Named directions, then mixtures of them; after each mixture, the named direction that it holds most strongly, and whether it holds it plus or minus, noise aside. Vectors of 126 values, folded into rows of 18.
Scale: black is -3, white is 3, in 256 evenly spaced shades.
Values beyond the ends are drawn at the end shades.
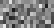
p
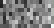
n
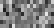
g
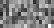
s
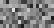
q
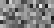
q, plus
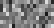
g, minus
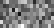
q, minus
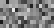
q, plus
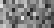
n, minus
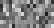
g, minus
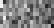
n, minus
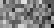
n, minus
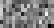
s, minus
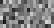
p, plus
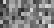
s, plus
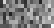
n, plus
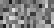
p, minus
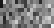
n, plus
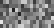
q, minus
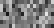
g, plus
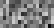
s, minus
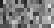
n, plus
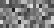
q, minus
